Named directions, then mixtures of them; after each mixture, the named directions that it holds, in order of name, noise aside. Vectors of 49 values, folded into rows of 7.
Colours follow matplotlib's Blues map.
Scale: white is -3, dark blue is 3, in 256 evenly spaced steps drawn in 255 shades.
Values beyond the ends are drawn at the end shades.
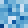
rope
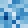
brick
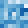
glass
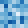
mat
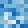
brick, mat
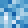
brick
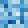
glass, mat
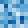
mat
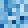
mat, rope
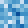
mat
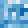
glass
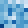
glass, rope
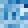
glass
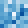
brick, glass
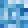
glass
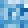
glass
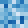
mat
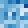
glass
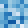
brick, mat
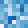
rope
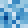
brick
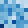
glass, rope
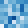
rope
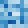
glass, mat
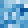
glass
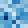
brick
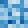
glass, mat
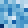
glass, rope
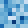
mat, rope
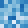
brick, rope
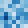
brick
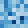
mat, rope
